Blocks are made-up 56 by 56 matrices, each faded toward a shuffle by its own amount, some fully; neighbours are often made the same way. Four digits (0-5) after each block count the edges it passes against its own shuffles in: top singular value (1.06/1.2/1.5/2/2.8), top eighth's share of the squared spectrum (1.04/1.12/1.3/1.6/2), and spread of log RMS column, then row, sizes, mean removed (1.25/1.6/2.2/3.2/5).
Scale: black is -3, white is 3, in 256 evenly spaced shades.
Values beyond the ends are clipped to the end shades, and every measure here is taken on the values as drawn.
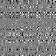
4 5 2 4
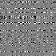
4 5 2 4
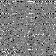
3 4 1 2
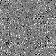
3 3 1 1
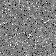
1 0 0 0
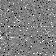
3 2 0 1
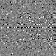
3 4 1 3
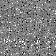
2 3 1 2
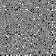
3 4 2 2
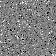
0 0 0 0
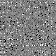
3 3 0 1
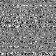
1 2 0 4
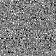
1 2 0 2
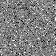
0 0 0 0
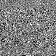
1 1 0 3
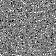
2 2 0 0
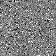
2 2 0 1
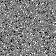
0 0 0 0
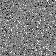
0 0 0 0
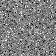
1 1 0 0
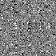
3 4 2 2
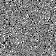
3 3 1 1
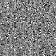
3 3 1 1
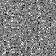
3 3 0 1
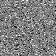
2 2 0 0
